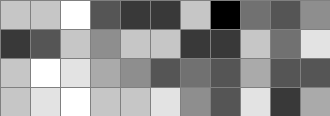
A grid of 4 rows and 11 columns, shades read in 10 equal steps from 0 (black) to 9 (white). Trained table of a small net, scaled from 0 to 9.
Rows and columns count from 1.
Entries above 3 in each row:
6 7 7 9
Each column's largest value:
7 9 9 7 7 8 7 3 8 4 8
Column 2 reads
7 3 9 8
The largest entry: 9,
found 3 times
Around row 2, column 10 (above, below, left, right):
3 3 7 8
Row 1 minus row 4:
0 -1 0 -4 -5 -6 2 -3 -4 1 -1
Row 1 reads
7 7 9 3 2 2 7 0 4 3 5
